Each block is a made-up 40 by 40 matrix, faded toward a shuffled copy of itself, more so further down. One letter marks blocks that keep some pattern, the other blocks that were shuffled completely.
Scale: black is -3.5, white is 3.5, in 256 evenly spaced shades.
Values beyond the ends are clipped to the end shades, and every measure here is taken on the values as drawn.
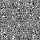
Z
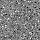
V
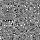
Z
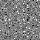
Z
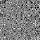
Z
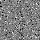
V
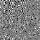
Z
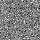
V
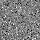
V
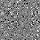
Z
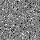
V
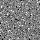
V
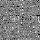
Z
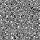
Z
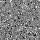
V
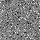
V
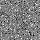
V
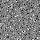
V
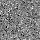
V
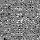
Z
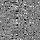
Z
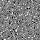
V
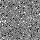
V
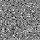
Z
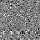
Z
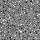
V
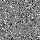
V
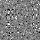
Z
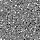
V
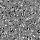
V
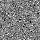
V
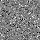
V
